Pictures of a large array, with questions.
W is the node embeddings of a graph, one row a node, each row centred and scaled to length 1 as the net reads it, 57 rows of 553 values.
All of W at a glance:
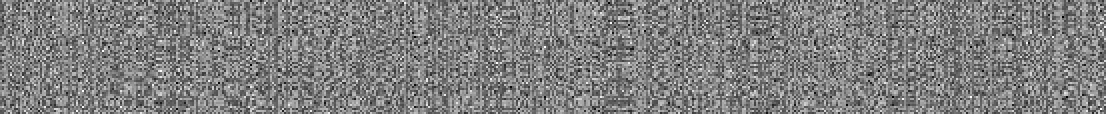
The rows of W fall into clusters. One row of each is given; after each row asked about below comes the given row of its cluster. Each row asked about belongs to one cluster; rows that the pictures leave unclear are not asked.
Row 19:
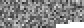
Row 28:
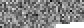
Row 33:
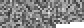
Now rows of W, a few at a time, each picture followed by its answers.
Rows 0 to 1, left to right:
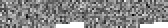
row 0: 28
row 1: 19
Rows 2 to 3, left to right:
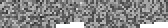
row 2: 19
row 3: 33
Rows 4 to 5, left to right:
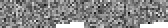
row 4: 33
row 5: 19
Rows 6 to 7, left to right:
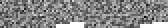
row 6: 19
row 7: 19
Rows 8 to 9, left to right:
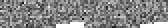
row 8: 33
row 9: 33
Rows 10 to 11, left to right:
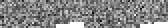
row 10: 19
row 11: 33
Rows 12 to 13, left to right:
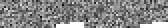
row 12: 19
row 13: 19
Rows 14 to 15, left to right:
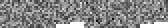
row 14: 33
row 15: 33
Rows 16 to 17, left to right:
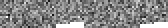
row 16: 33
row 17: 33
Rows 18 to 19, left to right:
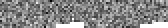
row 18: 28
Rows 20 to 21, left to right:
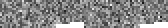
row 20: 28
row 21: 28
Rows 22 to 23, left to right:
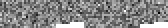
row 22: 28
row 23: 19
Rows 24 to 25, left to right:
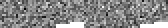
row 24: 19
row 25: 33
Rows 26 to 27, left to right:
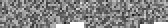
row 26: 28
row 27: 19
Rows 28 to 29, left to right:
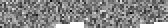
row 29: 28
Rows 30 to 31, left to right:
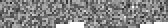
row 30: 19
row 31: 33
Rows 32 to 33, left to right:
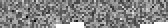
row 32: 28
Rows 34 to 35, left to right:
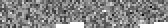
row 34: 28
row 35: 28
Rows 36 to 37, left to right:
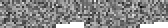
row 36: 33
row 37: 33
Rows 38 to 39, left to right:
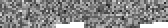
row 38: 28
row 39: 19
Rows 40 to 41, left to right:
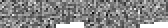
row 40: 19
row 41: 33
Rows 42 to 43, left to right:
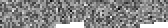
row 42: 28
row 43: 33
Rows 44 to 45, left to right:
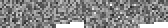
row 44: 33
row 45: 28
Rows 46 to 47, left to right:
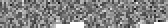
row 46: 28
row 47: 28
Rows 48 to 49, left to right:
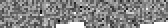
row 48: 19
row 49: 33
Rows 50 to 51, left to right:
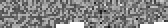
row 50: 19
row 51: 19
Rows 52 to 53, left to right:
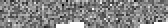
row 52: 19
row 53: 28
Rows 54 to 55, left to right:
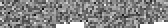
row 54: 33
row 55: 19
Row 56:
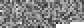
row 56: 33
